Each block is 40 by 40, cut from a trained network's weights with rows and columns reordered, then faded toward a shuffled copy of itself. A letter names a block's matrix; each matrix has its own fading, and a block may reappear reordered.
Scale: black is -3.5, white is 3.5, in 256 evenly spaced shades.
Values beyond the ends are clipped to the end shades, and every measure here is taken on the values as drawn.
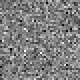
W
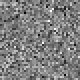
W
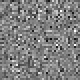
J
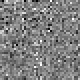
J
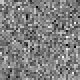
W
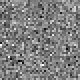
W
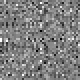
J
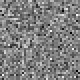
W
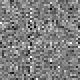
J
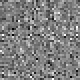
J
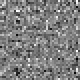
J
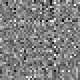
J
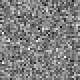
W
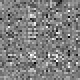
J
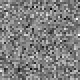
W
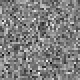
W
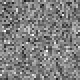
W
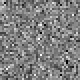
W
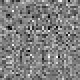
J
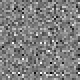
J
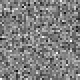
W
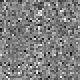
J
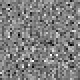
J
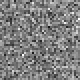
W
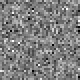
W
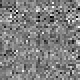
J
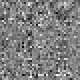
J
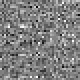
J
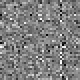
J
